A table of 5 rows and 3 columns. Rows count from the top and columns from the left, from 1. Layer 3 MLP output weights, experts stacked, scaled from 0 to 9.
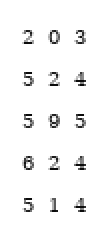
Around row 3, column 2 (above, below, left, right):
2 2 5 5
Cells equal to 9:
1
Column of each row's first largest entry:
3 1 2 1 1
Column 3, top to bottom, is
3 4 5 4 4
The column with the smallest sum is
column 2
